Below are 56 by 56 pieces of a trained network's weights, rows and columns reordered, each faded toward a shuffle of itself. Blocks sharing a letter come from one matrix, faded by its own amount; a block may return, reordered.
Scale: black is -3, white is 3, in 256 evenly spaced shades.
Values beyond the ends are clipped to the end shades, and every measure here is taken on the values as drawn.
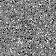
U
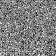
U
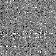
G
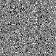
G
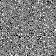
U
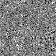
G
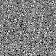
U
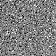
U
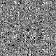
G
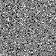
U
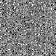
G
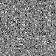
U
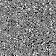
U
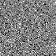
U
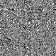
G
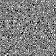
U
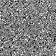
U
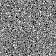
U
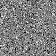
U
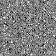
G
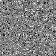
U
